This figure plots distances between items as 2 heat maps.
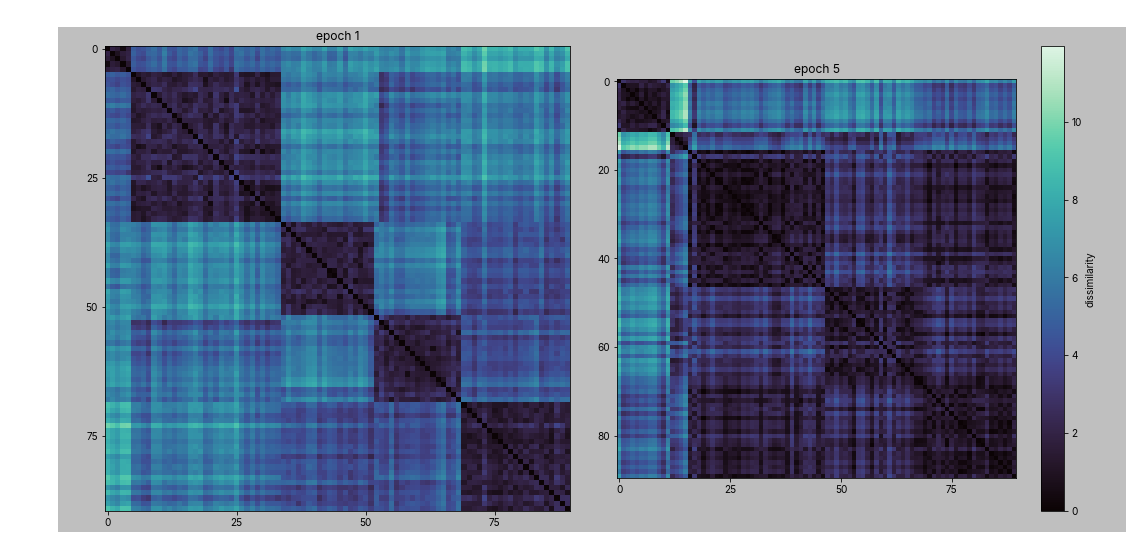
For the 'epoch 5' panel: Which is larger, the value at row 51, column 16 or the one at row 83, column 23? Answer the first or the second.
the first
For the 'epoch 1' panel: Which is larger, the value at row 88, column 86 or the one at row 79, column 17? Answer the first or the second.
the second
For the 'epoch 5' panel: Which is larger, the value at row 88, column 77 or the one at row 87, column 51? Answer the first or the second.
the second
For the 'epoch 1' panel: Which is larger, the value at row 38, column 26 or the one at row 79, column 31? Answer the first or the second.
the first
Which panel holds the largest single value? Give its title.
epoch 5
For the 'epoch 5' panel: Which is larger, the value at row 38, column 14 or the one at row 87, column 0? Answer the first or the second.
the second
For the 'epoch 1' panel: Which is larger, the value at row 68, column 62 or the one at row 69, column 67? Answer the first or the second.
the second
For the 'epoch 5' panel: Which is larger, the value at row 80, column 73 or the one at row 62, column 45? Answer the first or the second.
the second
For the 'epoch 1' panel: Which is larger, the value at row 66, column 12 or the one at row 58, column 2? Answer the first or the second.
the second
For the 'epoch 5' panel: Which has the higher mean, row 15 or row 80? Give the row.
15
